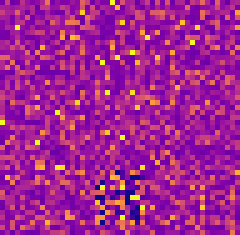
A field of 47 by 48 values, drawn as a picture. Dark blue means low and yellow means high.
An odd patch, rougher than its surroundings, sits in the bottom middle. The values are skewed, with a long tail toward high values. There is no overall slope. The grain is fine, like static. The bottom middle is the roughest part. No regular stripes run through it.
